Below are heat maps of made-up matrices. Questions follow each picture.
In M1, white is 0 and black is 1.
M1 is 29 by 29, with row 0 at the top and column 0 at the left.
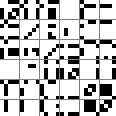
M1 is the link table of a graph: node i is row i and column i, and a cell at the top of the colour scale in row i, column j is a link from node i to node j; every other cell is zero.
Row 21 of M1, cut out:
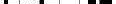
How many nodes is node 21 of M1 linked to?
7
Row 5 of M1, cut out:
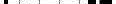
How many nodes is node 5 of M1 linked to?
6
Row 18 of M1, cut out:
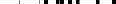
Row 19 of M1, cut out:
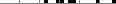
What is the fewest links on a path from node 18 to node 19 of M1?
1
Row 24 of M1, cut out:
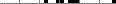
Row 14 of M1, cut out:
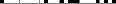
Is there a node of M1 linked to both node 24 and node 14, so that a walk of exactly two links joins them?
yes
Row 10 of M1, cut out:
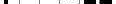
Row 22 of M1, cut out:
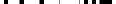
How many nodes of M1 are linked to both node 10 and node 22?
6
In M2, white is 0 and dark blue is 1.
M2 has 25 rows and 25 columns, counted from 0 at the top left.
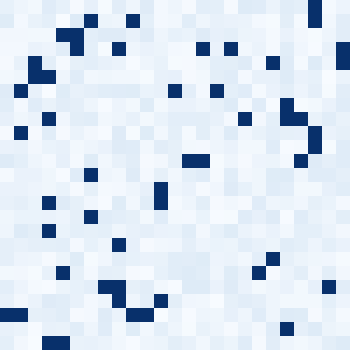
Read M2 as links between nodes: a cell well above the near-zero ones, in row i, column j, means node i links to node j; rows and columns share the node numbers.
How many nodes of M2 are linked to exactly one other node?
10
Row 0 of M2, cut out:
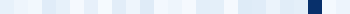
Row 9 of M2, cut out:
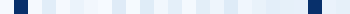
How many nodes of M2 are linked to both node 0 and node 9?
1
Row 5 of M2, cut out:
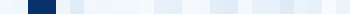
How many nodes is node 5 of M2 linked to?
2
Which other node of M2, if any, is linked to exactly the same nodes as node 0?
node 10
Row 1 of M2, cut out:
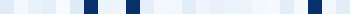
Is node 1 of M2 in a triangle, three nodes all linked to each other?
yes
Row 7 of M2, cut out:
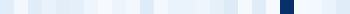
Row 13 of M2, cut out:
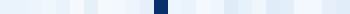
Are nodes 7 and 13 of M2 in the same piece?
yes
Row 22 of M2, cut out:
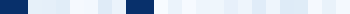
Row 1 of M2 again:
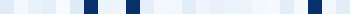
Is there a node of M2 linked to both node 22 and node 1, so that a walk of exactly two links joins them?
yes
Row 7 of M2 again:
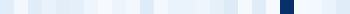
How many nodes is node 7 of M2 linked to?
1
